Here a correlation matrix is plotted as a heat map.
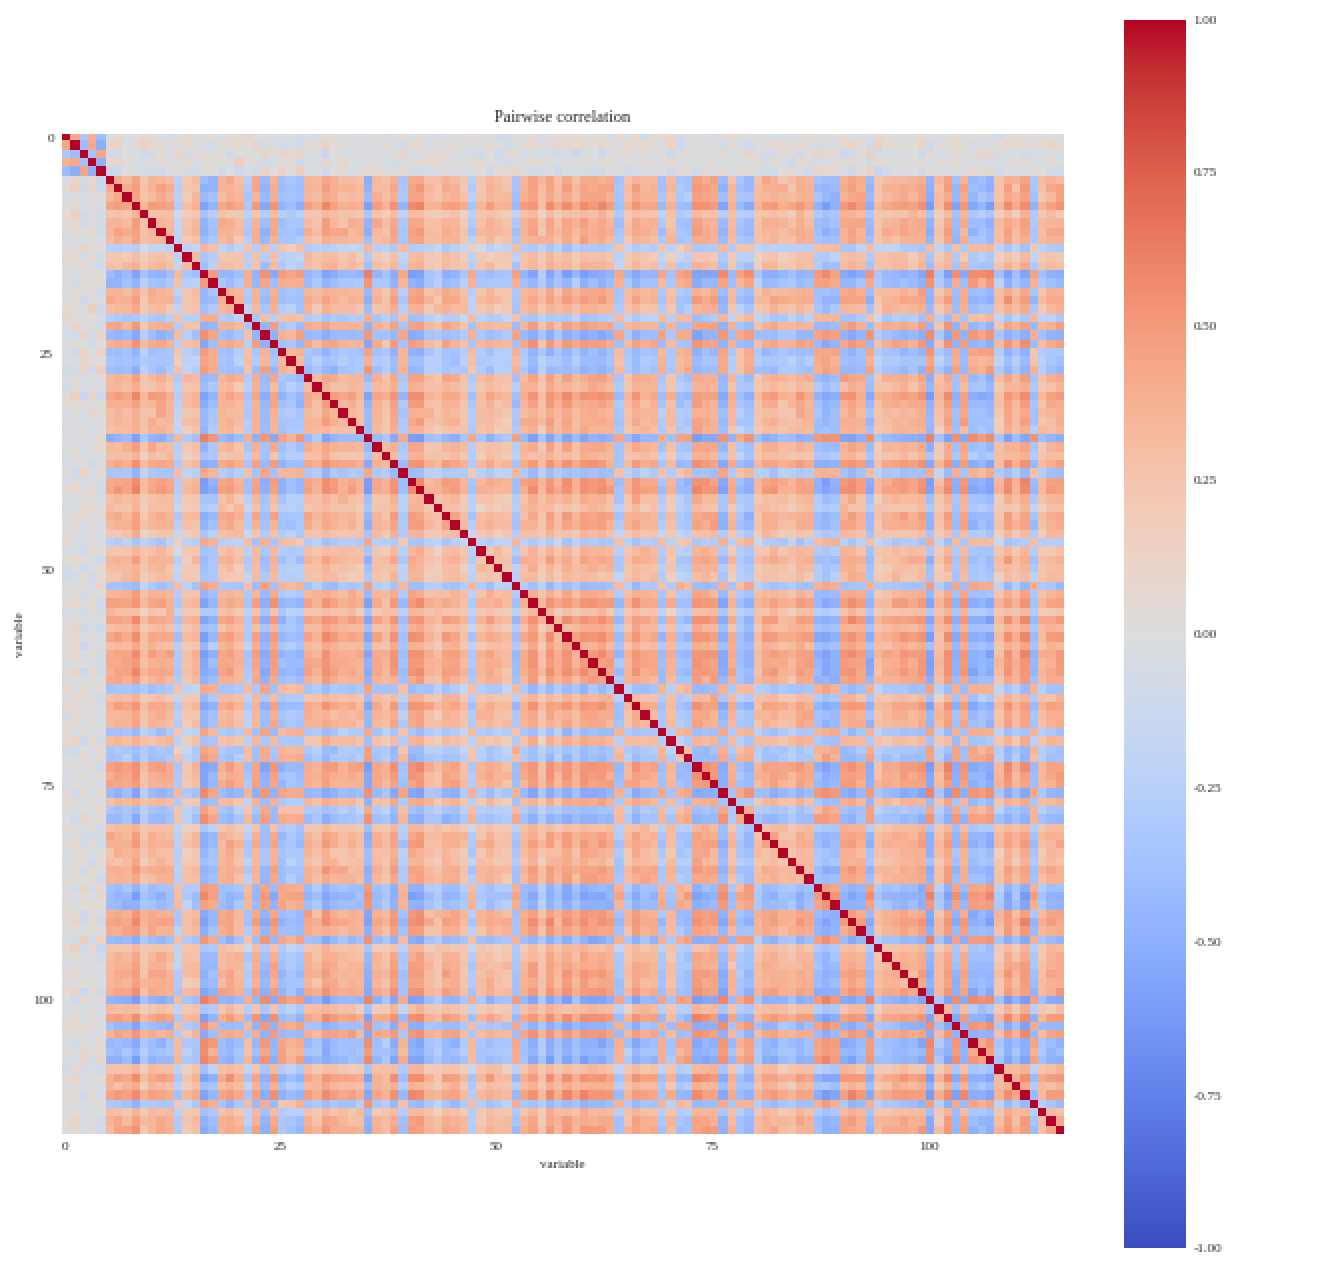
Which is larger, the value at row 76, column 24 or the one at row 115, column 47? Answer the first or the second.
the second
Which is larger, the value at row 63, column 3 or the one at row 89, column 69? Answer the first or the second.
the second
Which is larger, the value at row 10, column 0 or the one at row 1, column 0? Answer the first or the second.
the second
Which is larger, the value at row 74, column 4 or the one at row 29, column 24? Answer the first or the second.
the second
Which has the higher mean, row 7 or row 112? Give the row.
7
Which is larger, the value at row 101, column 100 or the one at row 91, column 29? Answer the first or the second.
the second
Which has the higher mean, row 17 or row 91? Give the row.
91
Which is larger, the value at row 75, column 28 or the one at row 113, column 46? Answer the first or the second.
the first
